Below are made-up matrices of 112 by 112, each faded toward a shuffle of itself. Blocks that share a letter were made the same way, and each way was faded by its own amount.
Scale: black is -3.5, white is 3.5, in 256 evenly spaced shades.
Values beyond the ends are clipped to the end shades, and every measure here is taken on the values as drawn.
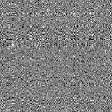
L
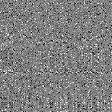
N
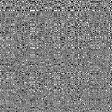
L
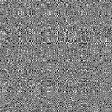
L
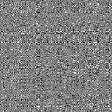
L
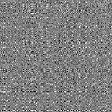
L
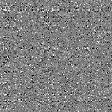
N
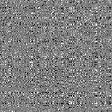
L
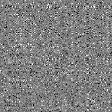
N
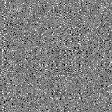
N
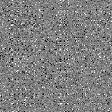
N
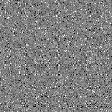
N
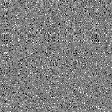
N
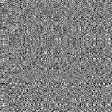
L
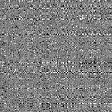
L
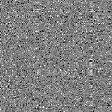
N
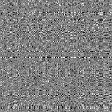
L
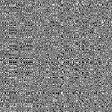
L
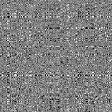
L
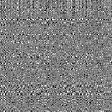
L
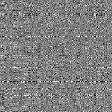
L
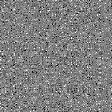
N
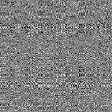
L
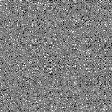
N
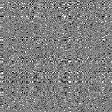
L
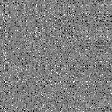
N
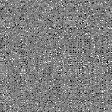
N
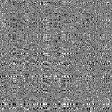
L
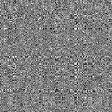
L
